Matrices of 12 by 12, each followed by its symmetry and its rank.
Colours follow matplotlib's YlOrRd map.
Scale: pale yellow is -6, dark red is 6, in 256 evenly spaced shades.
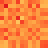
symmetric, rank two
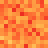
neither, full rank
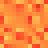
antisymmetric, rank two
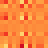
neither, rank one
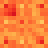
symmetric, rank two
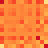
symmetric, rank two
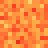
neither, full rank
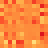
antisymmetric, rank two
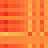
neither, rank one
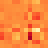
antisymmetric, rank two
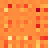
antisymmetric, rank two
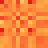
symmetric, rank two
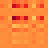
neither, rank one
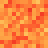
neither, full rank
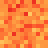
neither, full rank
